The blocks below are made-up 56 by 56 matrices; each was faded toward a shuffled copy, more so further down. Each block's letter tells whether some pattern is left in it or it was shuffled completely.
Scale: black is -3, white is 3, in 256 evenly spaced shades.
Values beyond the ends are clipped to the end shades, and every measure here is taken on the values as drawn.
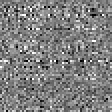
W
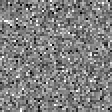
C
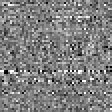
W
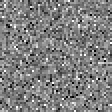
C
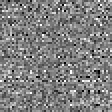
W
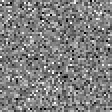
C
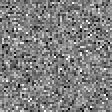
C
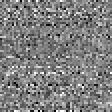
W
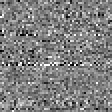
W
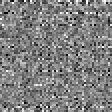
W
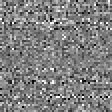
W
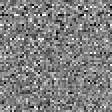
W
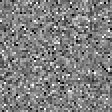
C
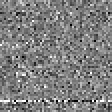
W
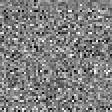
W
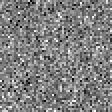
C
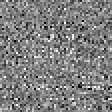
W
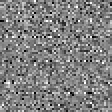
W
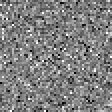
C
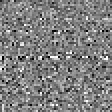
W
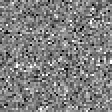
C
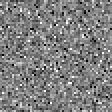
C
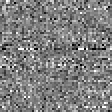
W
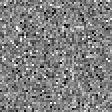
C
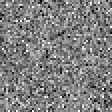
C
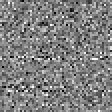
W
